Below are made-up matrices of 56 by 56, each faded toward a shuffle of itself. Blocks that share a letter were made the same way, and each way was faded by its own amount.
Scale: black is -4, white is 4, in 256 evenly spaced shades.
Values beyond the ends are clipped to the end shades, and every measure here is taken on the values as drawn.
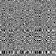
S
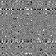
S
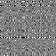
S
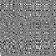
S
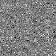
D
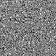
D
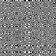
S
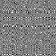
S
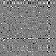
S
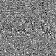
D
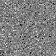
D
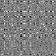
S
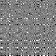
S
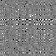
S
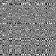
S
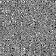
D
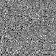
D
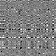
S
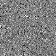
D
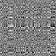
S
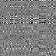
S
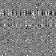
S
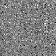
D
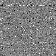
D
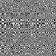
S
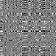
S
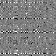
S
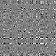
S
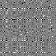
S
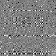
S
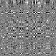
S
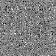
D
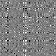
S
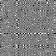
S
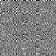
S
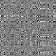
S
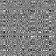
S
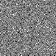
D
